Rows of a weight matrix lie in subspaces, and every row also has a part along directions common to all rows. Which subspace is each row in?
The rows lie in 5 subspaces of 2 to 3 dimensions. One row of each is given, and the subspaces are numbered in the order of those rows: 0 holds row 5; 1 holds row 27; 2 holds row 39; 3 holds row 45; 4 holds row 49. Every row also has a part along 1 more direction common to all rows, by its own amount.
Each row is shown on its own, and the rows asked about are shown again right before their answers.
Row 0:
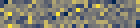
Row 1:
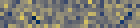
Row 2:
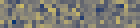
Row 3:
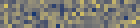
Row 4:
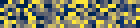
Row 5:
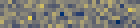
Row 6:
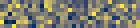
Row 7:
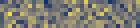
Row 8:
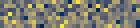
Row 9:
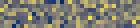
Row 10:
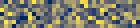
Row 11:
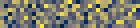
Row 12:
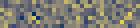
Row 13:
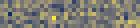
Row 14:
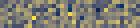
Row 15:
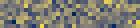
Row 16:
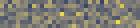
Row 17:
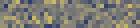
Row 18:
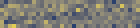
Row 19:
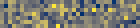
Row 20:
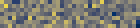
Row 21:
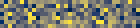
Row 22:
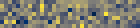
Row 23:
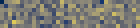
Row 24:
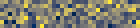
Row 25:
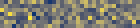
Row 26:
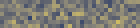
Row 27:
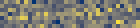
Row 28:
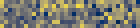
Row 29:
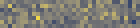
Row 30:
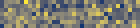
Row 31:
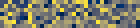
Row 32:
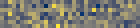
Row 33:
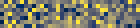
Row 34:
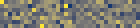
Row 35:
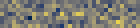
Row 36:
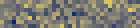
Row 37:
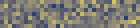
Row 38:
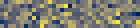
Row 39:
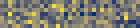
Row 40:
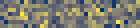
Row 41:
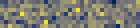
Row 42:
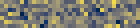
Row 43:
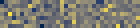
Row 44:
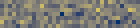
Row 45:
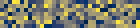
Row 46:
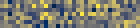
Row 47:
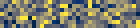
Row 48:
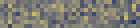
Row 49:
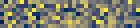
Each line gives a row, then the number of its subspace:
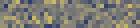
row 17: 3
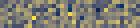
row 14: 4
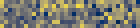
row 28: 1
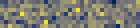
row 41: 1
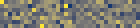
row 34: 4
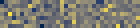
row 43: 4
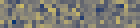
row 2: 4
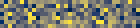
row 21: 4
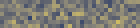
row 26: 0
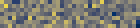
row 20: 4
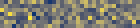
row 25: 3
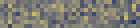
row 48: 2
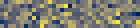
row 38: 4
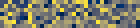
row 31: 0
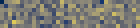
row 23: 4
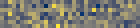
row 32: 2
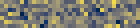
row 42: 1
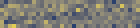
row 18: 1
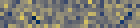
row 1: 3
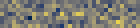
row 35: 0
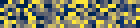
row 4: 4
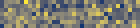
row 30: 1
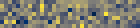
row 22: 1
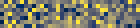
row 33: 4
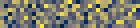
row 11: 3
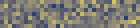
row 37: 2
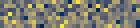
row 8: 3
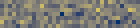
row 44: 0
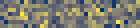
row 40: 1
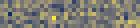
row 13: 2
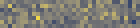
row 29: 2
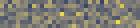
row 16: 0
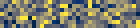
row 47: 4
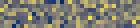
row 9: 3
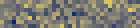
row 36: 0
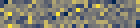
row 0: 1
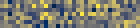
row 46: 2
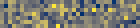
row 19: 2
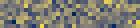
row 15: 0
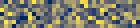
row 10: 3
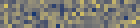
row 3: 2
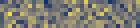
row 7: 1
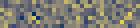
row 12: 3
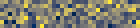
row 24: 0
